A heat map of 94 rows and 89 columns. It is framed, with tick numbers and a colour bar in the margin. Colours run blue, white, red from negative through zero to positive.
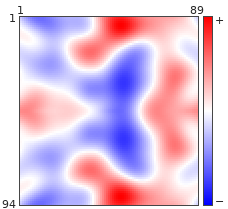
Mirror symmetry: top to bottom. Lone odd cells: none. Average level on the scale: 50%. Odd rows or columns: none.
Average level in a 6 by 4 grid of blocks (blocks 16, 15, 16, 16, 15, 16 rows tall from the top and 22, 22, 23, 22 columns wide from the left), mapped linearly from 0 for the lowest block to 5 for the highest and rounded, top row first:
1 3 5 3
1 3 0 3
3 1 0 4
3 1 0 4
1 3 0 3
1 3 5 3
